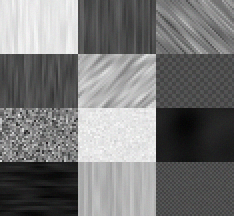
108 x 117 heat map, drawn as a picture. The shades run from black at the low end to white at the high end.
It is made of 4 by 3 panels. Panel 1,1: very high, streaked downward, faint in contrast. Panel 1,2: low, streaked downward, faint in contrast. Panel 1,3: middling, slanting down to the right. Panel 2,1: low, streaked downward, faint in contrast. Panel 2,2: high, slanting up to the right. Panel 2,3: low, checkered, faint in contrast. Panel 3,1: middling, fine-grained, strong in contrast. Panel 3,2: very high, fine-grained, faint in contrast. Panel 3,3: very low, smooth, faint in contrast. Panel 4,1: very low, streaked across, faint in contrast. Panel 4,2: high, streaked downward, faint in contrast. Panel 4,3: low, checkered, faint in contrast.
